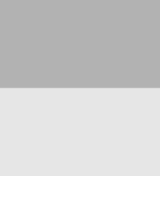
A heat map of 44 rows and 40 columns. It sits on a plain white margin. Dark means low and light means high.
It is made of 2 by 1 panels. Panel 1,1: high, flat. Panel 2,1: very high, flat.
